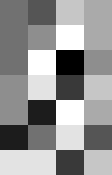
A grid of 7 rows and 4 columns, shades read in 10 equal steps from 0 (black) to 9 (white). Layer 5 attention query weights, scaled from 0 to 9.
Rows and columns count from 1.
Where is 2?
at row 4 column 3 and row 7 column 3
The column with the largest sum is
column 4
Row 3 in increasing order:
0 4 5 9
